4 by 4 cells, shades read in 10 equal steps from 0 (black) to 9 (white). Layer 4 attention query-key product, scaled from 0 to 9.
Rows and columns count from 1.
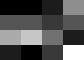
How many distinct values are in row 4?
4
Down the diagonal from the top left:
0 3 4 9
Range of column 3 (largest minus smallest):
3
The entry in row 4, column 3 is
2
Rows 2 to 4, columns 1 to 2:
3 3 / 6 7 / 1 0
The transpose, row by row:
0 3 6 1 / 0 3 7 0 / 1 2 4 2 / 5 3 1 9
